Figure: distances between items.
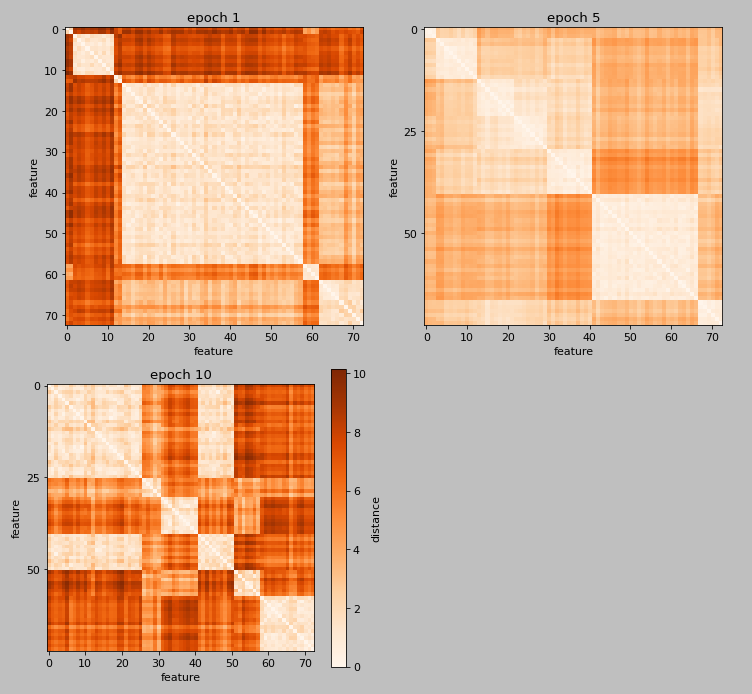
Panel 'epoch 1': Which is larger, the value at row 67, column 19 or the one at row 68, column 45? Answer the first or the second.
the second
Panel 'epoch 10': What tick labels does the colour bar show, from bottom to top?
0, 2, 4, 6, 8, 10
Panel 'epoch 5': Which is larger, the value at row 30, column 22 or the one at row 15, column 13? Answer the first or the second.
the first
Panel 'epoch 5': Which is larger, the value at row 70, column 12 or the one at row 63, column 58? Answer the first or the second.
the first
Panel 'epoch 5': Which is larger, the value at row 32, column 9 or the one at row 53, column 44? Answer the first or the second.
the first
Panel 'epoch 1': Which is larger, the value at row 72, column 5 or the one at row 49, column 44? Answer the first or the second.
the first
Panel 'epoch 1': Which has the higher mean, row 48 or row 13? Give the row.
13
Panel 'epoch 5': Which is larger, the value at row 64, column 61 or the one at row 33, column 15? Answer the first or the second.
the second
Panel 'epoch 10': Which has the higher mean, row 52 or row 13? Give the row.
52
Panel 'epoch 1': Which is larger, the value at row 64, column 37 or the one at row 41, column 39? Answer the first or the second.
the first
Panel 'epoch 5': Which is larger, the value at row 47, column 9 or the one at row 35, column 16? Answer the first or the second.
the first
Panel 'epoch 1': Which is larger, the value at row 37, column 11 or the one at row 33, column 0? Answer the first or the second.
the first
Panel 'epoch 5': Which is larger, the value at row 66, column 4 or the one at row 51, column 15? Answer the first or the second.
the first
